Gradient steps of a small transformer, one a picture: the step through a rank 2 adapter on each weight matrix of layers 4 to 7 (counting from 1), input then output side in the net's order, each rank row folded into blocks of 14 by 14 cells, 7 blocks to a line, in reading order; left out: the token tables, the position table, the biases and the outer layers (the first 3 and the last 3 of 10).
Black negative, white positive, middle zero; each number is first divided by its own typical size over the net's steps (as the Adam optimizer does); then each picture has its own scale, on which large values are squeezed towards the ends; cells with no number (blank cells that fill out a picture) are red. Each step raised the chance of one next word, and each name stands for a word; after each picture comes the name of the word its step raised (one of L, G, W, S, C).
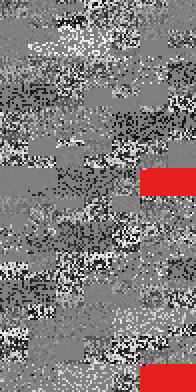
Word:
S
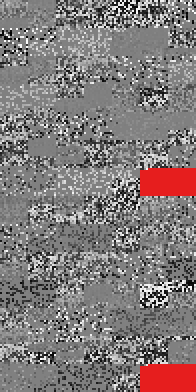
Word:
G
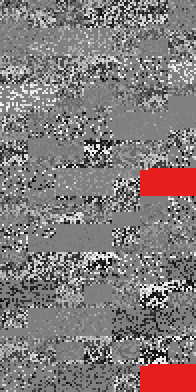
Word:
G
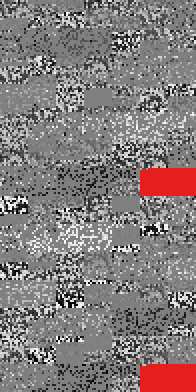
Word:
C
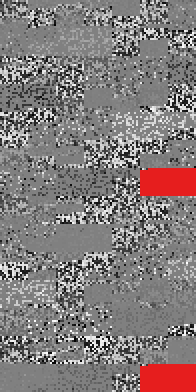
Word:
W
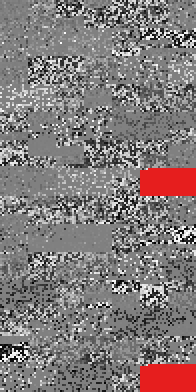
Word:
G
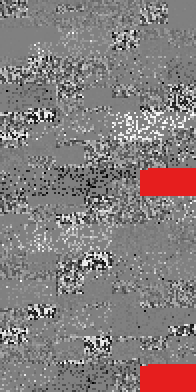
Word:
W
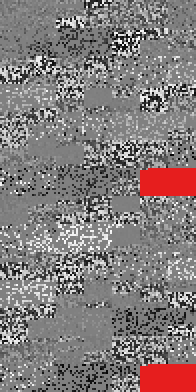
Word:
C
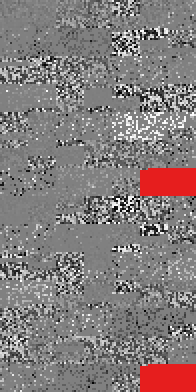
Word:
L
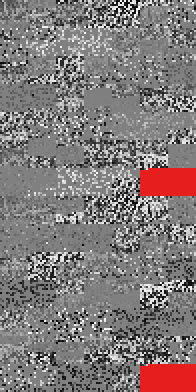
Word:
G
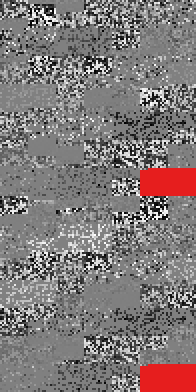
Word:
C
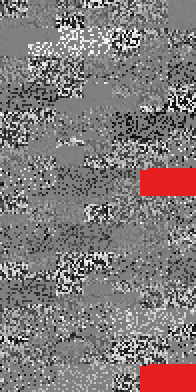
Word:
S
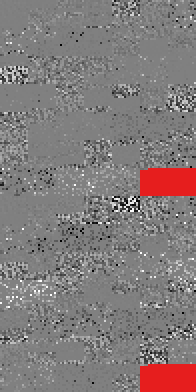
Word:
L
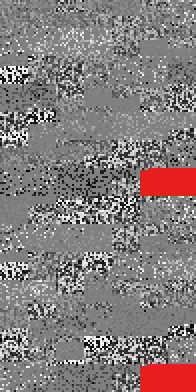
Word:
W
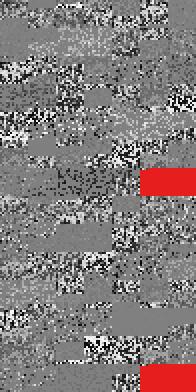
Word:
W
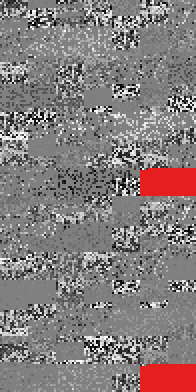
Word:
W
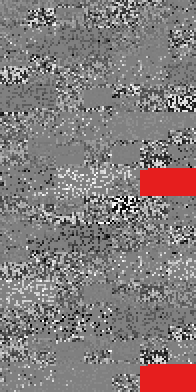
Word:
L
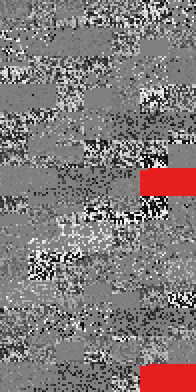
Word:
C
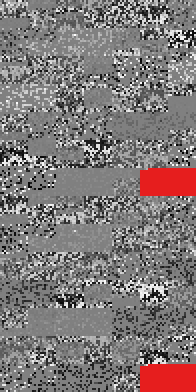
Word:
G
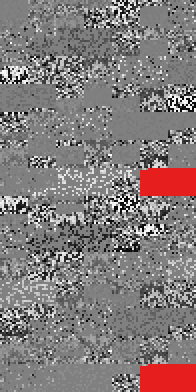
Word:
L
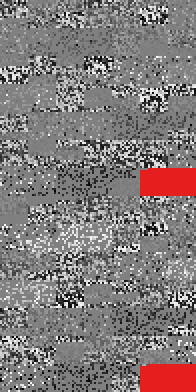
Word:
C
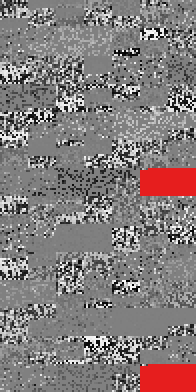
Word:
W
